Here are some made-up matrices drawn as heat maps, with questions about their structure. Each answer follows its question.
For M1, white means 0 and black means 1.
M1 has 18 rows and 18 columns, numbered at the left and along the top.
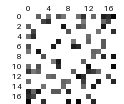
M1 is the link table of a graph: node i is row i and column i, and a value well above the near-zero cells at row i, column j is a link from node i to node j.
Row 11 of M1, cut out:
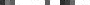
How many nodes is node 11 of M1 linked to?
7
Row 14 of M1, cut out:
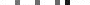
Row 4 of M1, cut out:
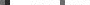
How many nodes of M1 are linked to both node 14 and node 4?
0
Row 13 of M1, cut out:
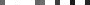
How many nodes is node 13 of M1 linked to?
6
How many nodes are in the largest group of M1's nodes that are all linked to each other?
3
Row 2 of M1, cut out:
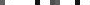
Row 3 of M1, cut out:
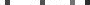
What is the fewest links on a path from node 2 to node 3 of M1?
3
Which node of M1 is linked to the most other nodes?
node 0
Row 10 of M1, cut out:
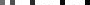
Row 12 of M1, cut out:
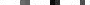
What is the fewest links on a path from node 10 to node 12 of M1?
1
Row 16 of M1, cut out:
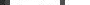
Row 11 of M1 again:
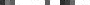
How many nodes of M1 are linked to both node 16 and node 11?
3
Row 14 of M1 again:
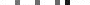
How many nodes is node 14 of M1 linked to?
4
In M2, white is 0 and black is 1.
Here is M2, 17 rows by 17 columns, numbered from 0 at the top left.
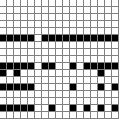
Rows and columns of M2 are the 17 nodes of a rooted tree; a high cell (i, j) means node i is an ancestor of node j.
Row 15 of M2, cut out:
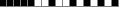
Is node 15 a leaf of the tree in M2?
no
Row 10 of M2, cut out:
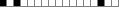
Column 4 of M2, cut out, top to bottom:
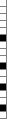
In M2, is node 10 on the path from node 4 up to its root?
no
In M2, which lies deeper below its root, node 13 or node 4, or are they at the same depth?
node 4
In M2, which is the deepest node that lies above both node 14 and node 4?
12
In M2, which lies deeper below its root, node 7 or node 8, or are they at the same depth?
node 7
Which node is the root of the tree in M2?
5
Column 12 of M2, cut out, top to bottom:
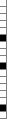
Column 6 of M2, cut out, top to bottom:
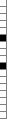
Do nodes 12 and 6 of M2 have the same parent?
no
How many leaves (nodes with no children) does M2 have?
12
